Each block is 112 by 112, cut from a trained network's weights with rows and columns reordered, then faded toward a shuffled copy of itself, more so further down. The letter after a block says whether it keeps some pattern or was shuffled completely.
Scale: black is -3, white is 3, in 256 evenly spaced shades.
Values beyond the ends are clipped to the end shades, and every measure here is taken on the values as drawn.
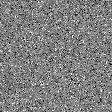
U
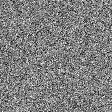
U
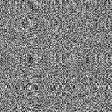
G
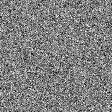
U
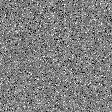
U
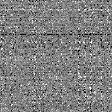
G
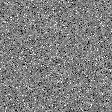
U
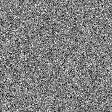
U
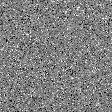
U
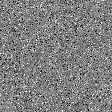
U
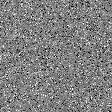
U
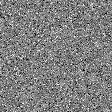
U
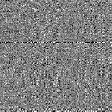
G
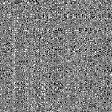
G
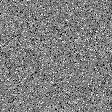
U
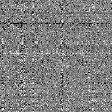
G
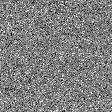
U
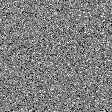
U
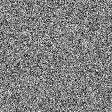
U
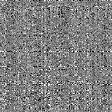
G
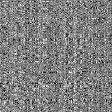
G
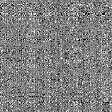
G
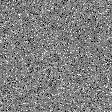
U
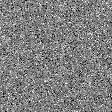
U
